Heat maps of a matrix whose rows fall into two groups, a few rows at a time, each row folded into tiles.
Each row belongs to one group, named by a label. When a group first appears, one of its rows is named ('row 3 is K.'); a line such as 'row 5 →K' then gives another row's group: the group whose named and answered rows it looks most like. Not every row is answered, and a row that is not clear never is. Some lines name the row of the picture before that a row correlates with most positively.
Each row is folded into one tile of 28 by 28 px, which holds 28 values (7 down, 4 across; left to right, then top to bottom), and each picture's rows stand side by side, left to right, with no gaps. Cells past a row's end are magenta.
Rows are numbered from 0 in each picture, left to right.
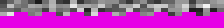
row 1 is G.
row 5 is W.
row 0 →G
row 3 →G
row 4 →W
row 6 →W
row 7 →G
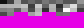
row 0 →G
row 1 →G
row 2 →W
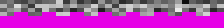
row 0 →W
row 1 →W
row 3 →G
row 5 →G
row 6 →W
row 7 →G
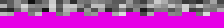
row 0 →G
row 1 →G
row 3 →W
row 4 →G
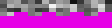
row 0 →G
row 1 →G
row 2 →W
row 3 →W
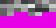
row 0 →G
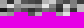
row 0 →G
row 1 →G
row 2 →G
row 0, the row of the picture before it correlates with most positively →0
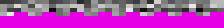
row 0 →G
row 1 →W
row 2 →G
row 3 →W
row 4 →W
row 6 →G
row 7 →G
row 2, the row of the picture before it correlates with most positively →2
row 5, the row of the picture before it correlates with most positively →0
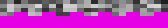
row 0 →W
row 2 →W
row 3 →G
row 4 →W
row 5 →W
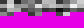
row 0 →W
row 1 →G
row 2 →G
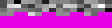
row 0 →W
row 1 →W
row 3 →W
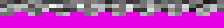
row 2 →G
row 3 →W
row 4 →W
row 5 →W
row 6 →W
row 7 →W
